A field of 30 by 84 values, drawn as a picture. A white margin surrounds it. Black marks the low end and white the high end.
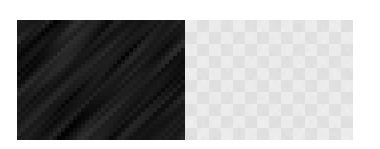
It is made of 1 by 2 panels. Panel 1,1: very low, slanting up to the right, faint in contrast. Panel 1,2: very high, checkered, faint in contrast.
